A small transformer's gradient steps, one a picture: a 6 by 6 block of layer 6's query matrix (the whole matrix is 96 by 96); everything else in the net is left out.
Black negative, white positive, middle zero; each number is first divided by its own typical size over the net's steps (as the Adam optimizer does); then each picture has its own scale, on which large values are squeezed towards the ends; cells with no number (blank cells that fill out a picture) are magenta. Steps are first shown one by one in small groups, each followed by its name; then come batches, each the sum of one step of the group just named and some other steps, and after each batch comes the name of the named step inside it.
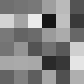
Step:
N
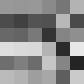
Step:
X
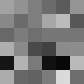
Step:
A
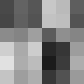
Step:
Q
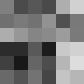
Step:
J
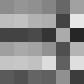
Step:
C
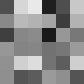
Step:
C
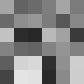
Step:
J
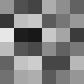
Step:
Q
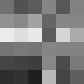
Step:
N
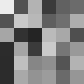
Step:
X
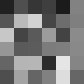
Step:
N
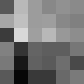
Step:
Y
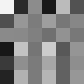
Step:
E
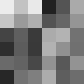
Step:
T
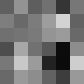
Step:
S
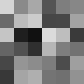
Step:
T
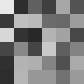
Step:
E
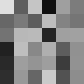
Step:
E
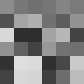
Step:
S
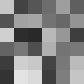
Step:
E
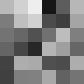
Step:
T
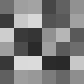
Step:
S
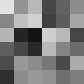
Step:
T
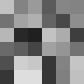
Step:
T
